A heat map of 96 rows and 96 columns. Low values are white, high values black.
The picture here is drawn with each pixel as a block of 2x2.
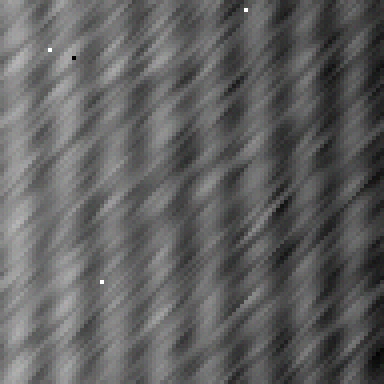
The values follow a bell shape. There is an overall slope up to the right. Upright stripes repeat 8 times across the table. Four lone cells stand out: one far higher and three far lower than their neighbours.
